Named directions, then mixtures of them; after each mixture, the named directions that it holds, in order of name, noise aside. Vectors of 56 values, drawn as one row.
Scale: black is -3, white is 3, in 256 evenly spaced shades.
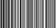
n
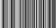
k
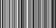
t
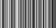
k, t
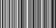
t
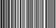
n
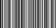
k, t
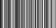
k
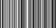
t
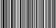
k, n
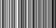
k, t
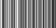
k, t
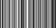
t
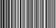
n
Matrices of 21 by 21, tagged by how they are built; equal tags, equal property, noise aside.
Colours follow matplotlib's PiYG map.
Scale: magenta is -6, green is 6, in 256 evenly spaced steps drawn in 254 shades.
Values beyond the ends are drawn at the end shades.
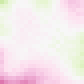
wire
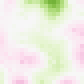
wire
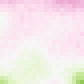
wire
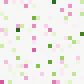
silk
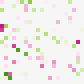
silk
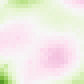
wire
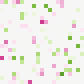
silk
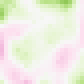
wire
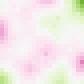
wire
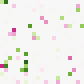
silk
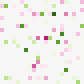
silk
